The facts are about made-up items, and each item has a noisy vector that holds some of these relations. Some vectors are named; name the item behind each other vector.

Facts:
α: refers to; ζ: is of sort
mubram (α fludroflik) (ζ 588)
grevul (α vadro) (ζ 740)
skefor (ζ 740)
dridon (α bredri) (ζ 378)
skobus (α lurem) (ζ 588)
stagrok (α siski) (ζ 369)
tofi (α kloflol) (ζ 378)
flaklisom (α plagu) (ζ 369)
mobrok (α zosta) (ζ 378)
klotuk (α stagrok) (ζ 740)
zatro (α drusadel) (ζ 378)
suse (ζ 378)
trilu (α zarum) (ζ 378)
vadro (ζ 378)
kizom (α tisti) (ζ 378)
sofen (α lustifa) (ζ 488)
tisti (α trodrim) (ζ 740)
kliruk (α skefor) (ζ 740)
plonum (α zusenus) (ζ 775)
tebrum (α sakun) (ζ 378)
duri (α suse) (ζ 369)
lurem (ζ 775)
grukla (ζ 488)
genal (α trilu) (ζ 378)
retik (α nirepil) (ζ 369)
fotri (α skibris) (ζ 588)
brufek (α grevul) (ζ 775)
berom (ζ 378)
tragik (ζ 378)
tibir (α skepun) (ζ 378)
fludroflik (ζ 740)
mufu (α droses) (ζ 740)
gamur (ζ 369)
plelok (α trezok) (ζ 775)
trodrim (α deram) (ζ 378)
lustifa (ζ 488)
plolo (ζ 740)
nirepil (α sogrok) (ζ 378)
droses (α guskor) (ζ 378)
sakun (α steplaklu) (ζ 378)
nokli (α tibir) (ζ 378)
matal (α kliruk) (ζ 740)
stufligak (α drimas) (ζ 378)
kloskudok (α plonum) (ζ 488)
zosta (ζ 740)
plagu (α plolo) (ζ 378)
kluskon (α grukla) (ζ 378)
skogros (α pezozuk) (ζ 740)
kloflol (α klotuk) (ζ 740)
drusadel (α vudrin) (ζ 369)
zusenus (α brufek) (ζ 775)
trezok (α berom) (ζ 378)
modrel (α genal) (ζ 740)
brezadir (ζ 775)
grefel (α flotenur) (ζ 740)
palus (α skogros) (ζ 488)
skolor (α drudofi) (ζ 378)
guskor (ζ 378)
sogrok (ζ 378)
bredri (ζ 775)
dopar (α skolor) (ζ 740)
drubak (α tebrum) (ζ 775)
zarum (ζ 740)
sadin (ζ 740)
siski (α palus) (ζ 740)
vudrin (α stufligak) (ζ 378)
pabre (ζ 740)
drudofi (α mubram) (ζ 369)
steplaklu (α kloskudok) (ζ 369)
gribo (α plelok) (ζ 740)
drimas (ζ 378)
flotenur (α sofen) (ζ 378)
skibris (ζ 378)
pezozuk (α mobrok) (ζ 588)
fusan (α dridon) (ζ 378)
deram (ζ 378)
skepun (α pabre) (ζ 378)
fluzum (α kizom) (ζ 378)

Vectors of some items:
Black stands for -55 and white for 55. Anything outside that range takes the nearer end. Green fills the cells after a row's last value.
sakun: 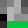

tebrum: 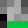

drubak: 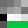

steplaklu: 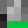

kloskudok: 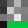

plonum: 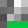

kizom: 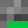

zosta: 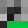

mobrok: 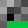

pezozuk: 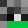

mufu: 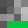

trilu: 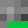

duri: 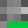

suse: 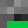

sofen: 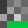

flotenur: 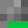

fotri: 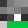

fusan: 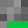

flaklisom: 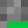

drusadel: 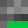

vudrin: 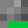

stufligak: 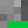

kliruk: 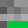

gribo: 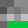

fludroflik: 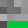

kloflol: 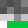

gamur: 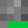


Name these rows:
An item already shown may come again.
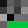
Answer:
palus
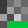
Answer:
sofen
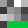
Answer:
grevul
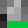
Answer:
steplaklu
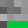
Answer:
fludroflik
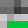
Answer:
siski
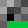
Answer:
mobrok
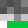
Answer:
kloflol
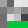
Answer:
zusenus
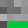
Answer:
fludroflik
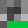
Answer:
skogros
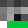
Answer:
tofi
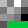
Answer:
vadro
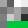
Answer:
brufek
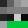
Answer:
mubram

